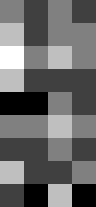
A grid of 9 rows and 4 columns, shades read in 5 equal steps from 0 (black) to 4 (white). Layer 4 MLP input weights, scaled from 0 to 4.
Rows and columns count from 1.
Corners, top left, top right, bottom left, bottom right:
2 1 1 0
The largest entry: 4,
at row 3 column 1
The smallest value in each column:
0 0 1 0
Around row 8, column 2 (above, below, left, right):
1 0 3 1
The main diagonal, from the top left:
2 1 3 1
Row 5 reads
0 0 2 1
